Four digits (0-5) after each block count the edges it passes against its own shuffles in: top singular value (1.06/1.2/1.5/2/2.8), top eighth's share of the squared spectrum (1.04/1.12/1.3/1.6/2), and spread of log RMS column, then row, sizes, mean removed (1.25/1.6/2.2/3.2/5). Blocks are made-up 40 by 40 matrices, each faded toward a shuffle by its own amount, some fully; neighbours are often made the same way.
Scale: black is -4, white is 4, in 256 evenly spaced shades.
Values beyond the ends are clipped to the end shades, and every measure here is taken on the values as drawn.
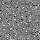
0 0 0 0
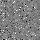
0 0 0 0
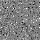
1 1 0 0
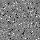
2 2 0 0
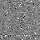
2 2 0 0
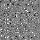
3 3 1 1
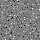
0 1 0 0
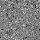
2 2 0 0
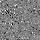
2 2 0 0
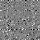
3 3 1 2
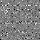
3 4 1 2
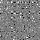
3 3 1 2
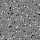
0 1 0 0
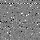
3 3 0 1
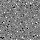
1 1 0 0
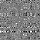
4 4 2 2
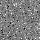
0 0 0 0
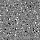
1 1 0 1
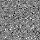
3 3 1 1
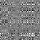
4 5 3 3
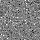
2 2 0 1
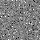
1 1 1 0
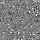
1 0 0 0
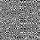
4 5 2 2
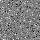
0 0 0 0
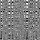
4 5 3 2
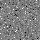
0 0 0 0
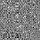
3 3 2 1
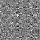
3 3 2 1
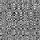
4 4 2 3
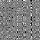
4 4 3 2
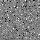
1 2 0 0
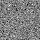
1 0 0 0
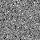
1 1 0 0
